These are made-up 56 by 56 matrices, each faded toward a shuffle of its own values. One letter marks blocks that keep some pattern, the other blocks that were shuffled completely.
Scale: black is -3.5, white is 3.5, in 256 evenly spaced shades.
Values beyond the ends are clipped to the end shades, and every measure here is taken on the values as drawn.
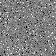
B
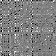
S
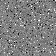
B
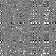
S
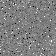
B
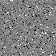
B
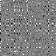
S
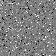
B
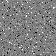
B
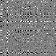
S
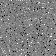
B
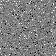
B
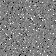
B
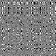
S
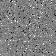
B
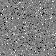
B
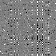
S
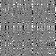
S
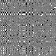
S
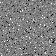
B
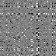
S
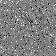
B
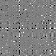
S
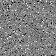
B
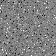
B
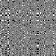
S
